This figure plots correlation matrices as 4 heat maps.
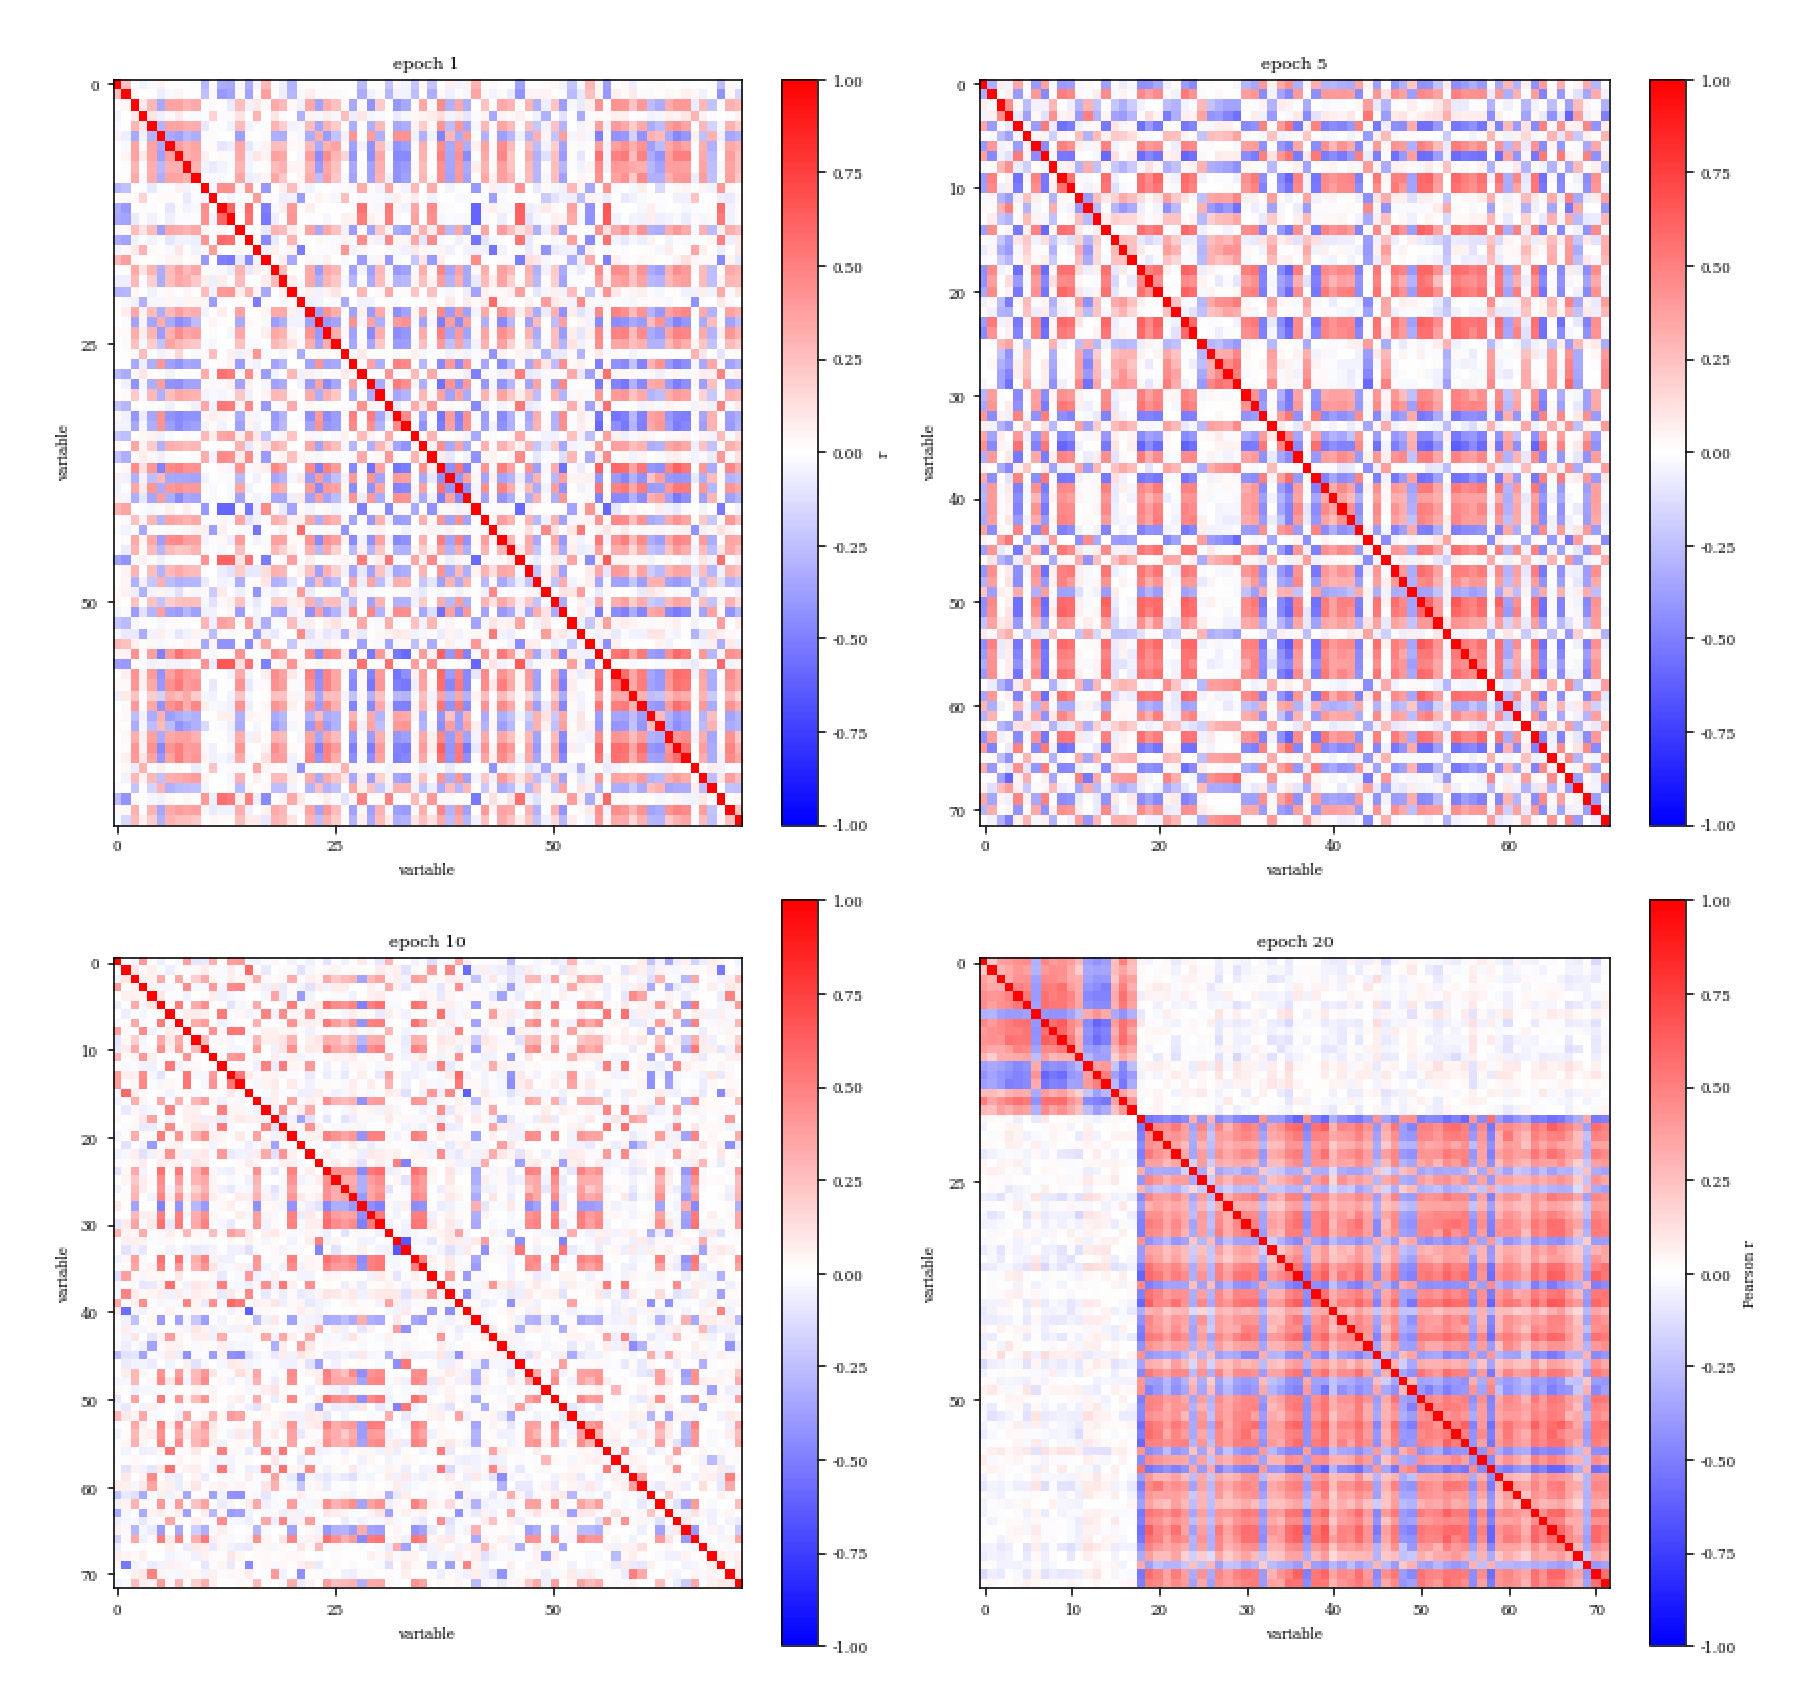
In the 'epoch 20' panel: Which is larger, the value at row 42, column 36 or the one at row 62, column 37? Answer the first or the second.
the first
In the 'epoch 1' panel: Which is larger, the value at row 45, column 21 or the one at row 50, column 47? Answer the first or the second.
the second
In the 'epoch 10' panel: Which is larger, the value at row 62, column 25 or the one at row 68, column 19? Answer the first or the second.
the first
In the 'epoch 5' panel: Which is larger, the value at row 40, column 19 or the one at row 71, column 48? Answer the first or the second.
the first
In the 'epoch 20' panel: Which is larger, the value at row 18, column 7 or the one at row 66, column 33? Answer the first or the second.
the second
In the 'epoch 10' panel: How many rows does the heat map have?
72
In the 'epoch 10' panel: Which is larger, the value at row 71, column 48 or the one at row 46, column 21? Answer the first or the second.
the first
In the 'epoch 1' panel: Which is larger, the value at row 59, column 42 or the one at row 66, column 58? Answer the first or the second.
the first
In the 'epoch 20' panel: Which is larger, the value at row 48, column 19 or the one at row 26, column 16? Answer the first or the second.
the second
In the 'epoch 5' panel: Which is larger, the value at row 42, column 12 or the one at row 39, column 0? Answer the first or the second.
the first
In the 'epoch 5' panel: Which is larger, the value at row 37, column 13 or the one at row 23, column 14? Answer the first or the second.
the second
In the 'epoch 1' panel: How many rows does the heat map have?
72
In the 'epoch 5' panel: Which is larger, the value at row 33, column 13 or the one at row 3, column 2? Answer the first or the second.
the second
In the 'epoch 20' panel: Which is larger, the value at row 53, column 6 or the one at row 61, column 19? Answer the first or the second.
the second
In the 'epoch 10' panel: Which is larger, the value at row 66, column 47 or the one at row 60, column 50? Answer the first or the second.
the first
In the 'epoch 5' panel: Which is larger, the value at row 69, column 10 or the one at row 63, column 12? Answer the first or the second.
the second
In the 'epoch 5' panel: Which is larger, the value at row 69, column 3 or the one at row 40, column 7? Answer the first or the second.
the first
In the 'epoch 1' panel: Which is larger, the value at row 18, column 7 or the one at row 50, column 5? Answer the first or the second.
the first
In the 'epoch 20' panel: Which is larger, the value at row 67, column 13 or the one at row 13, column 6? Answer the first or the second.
the second
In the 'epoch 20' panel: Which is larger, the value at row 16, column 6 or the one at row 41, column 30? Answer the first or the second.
the second
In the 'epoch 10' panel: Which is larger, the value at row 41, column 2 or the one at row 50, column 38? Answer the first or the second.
the second
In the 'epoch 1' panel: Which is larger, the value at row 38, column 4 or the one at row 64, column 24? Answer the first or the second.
the second
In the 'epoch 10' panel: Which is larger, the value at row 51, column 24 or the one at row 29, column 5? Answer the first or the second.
the second
